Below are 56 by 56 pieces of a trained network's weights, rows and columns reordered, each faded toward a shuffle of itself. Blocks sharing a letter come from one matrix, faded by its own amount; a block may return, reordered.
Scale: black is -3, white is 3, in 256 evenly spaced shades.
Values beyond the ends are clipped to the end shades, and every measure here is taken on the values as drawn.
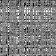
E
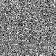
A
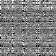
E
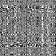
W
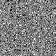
A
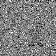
A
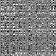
E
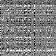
E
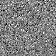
A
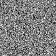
A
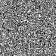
A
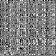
W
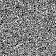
A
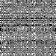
E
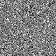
A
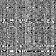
W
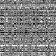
E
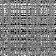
E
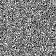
A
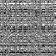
E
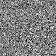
A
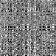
W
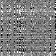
E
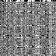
W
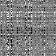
E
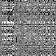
E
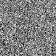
A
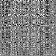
W
